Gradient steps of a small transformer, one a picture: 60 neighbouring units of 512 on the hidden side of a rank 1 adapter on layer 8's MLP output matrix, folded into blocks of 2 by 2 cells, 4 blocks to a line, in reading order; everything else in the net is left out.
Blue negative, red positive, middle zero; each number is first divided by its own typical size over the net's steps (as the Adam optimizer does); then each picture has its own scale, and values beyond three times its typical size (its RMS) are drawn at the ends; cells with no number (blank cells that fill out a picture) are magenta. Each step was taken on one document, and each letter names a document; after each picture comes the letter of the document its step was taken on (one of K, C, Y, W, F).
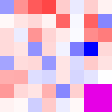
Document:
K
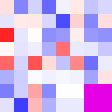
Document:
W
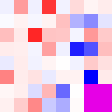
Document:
K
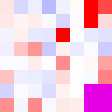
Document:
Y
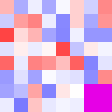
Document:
W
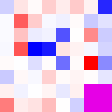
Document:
Y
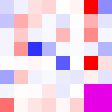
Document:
Y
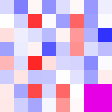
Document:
W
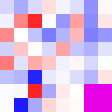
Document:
W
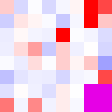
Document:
Y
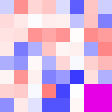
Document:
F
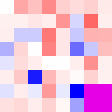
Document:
K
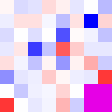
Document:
Y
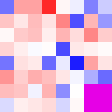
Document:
W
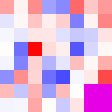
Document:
F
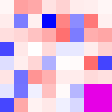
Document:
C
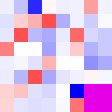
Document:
C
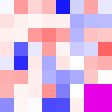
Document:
F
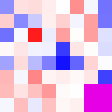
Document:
W
